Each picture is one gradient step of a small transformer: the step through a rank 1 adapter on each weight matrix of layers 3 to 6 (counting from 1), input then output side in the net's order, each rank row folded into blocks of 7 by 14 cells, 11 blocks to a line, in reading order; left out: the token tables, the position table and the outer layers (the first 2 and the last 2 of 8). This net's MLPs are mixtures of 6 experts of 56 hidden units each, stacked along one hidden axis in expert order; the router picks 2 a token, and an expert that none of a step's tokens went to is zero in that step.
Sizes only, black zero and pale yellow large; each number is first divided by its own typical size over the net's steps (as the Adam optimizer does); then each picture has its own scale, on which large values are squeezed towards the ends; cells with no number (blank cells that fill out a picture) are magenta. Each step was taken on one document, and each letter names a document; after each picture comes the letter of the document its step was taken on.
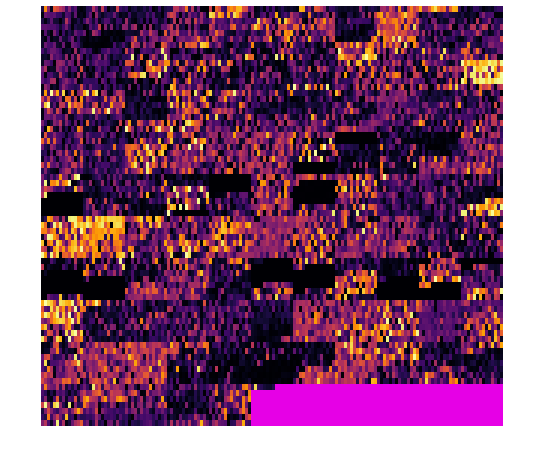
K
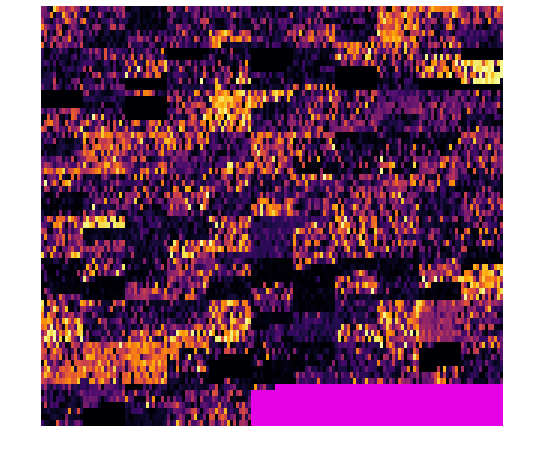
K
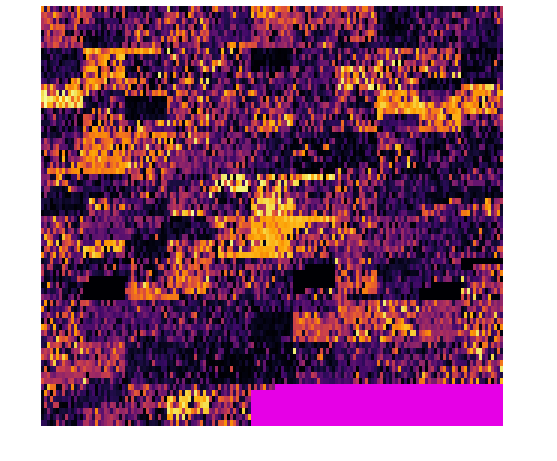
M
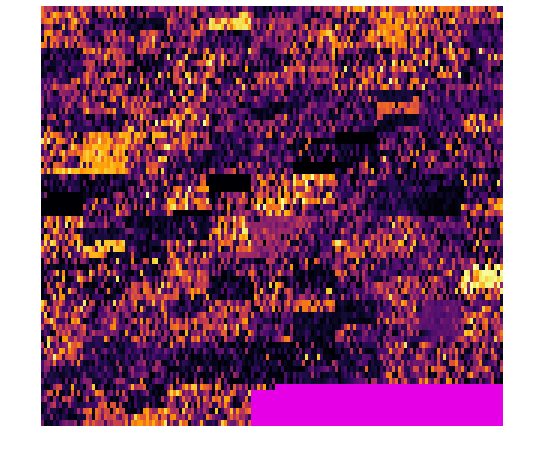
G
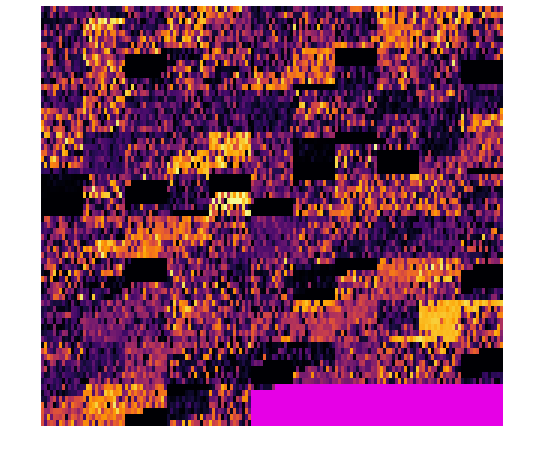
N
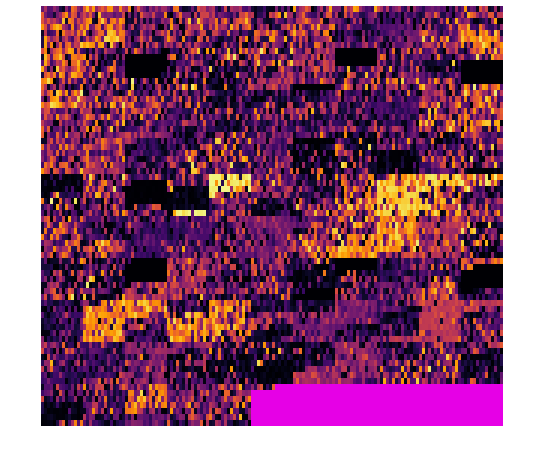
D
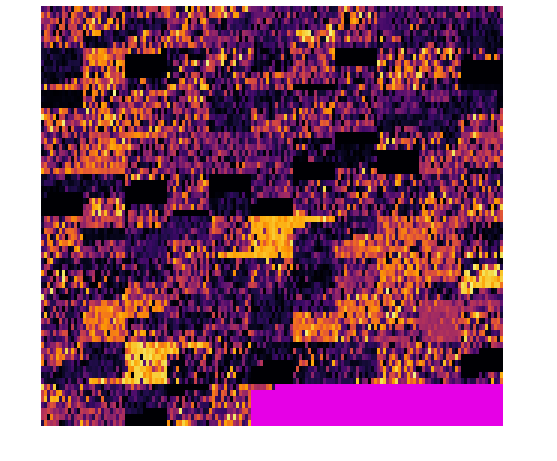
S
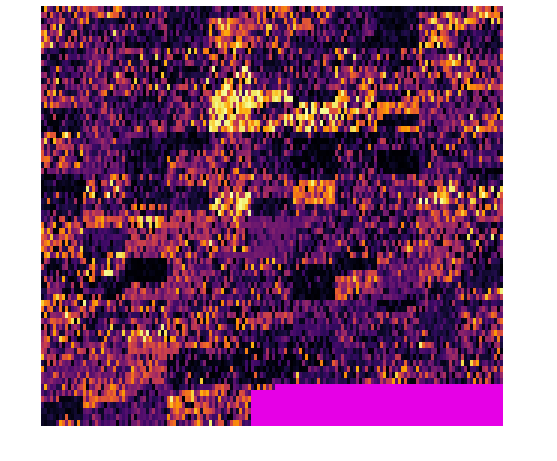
G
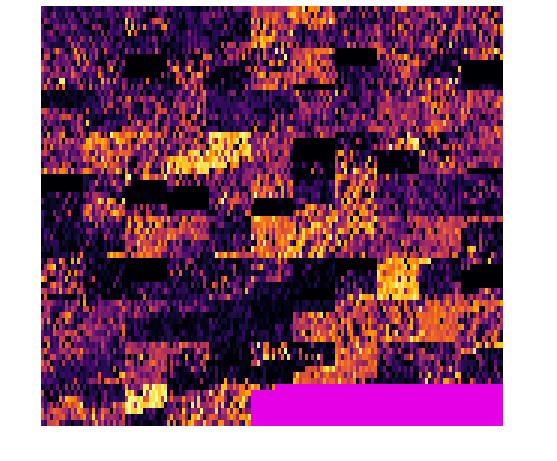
D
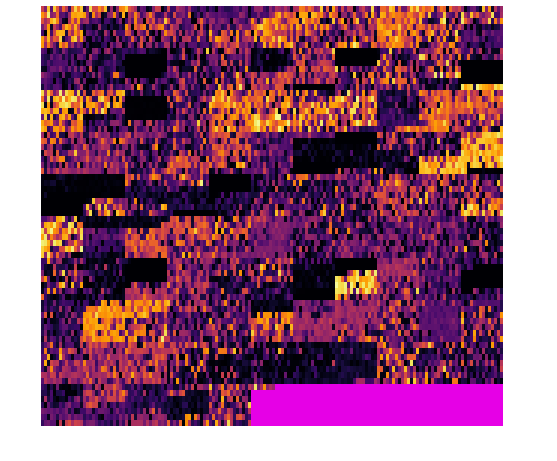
S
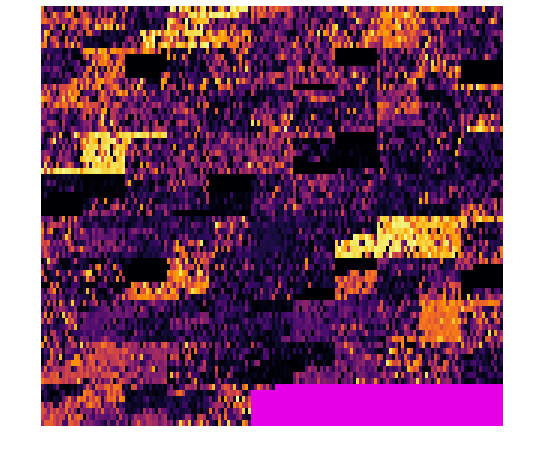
G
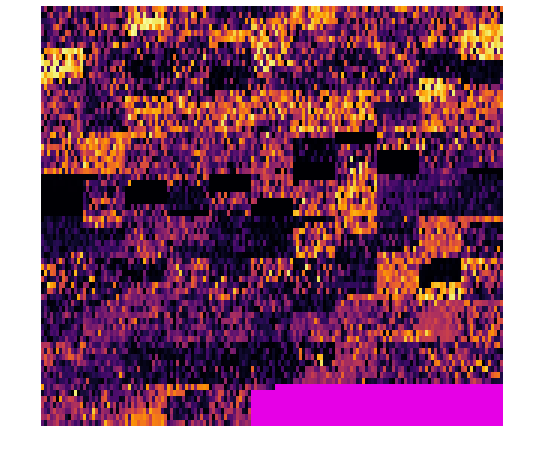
D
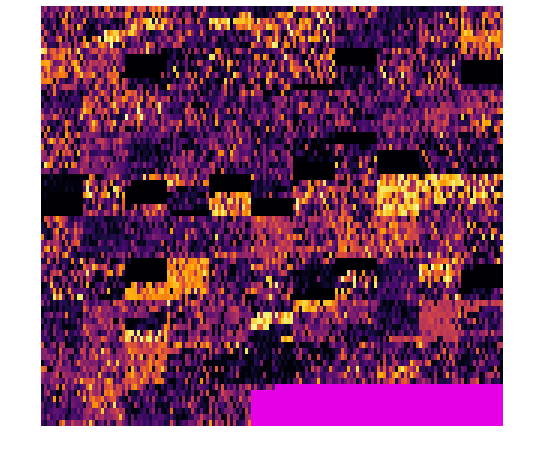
D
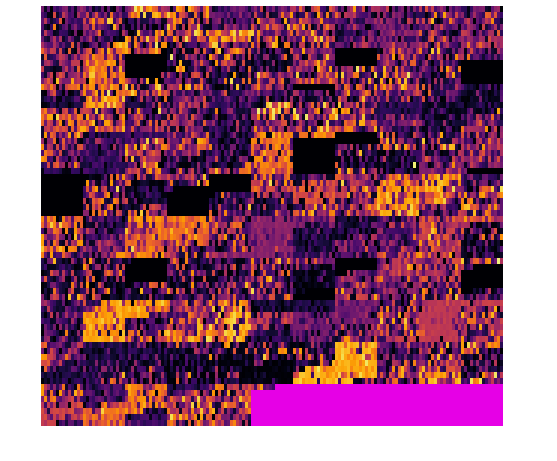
N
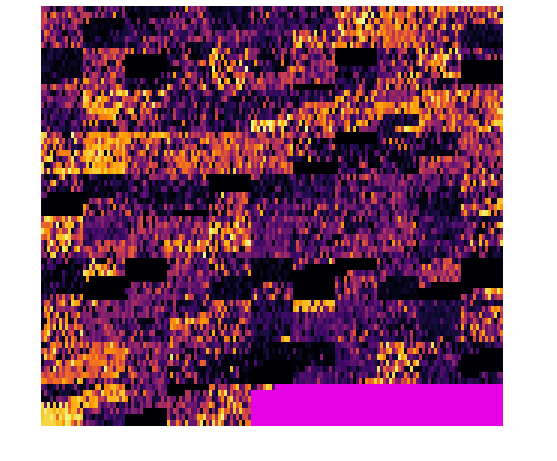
S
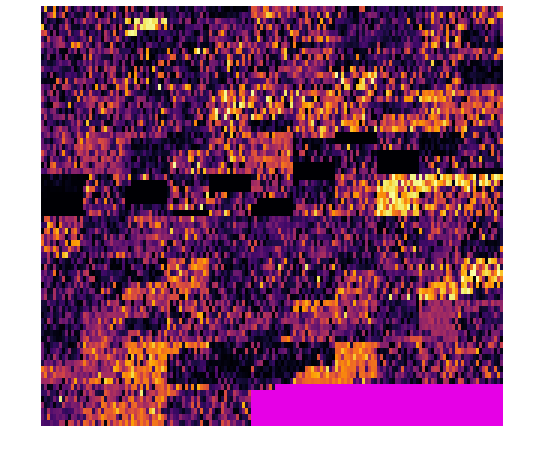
D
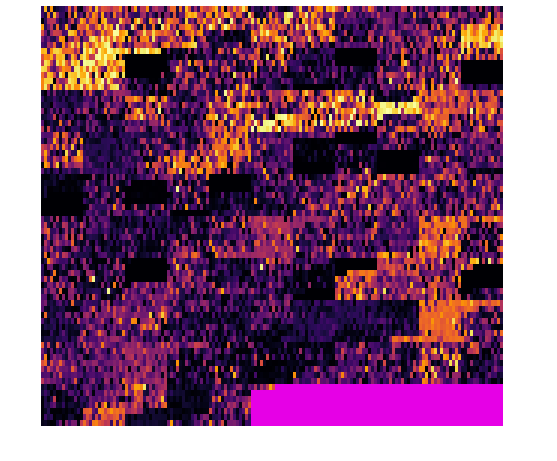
G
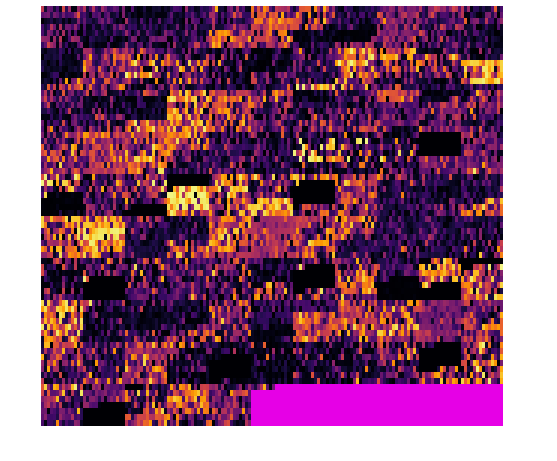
M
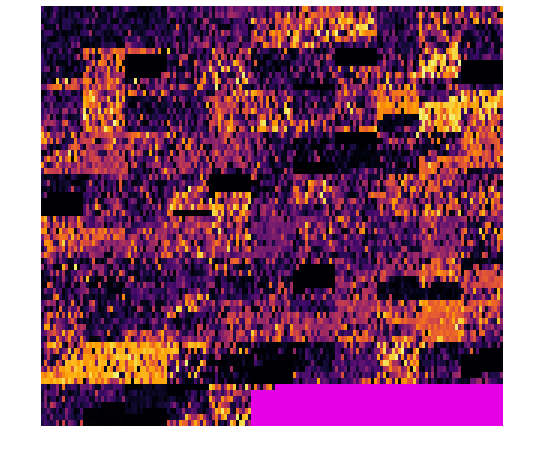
S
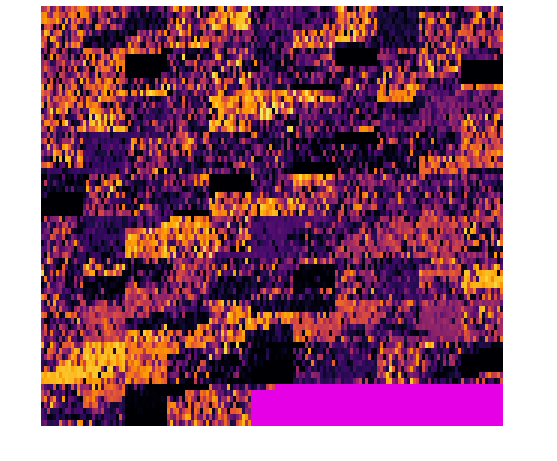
S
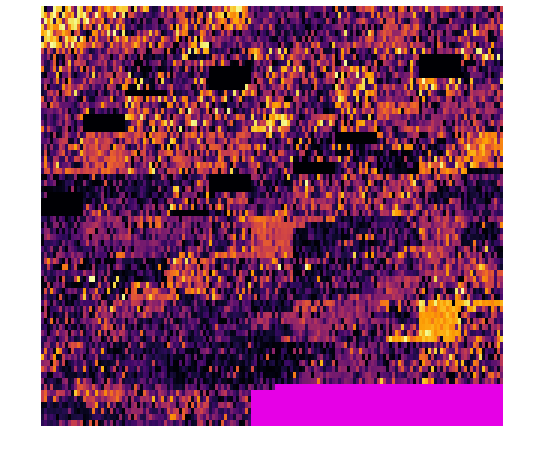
G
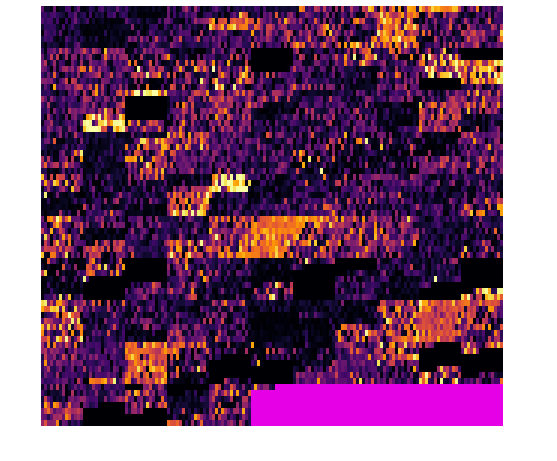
K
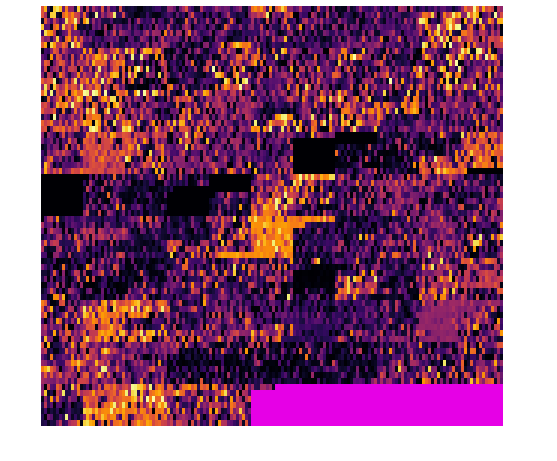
G
